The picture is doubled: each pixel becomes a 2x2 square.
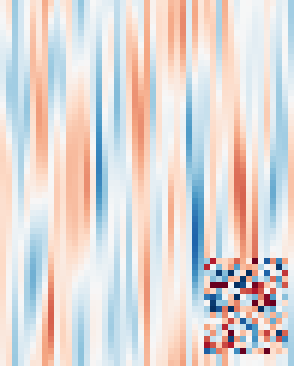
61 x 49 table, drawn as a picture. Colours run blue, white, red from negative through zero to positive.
The bottom right is the roughest part. An odd patch, rougher than its surroundings, sits in the bottom right. On average the colour sits 50% of the way up the scale. The grain runs up and down.
